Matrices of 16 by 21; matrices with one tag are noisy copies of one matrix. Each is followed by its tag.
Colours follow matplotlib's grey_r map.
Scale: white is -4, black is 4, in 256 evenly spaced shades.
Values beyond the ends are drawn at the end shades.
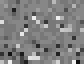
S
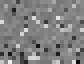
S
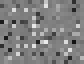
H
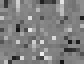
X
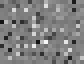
H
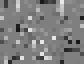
X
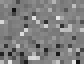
S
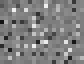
H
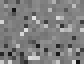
S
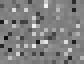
H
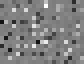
H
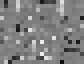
X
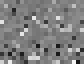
S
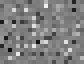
H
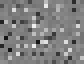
H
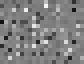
H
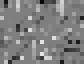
X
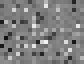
H
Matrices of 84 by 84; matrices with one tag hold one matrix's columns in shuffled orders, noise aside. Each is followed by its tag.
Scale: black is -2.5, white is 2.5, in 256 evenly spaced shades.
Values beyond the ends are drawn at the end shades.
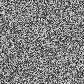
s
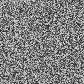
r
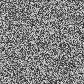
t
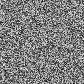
s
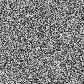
r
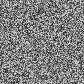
r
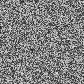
s
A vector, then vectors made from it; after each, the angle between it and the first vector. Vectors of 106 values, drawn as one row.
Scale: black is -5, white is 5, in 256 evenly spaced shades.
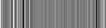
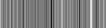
partly aligned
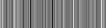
partly aligned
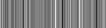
partly aligned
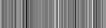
partly aligned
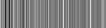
partly aligned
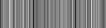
partly opposed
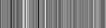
partly opposed
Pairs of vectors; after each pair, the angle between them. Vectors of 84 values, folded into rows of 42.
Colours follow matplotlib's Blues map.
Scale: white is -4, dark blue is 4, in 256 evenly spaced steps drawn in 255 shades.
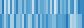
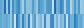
partly opposed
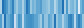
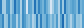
partly opposed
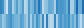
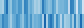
nearly opposite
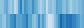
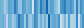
partly opposed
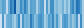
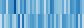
nearly parallel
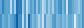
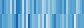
nearly parallel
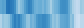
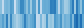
partly opposed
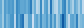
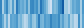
orthogonal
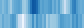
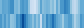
nearly opposite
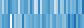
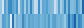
nearly parallel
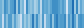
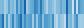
nearly opposite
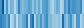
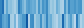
nearly parallel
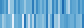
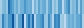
nearly opposite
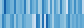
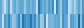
partly opposed
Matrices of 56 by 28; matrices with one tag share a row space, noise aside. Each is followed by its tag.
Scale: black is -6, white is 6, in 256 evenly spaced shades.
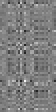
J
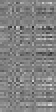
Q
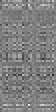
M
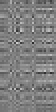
Q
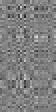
J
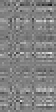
Q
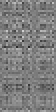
M
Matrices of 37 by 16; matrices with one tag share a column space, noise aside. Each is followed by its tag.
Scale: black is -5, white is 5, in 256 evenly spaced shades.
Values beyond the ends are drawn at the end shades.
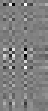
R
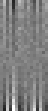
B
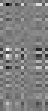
R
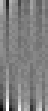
B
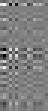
R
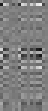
R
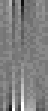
B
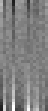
B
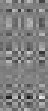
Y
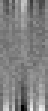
B
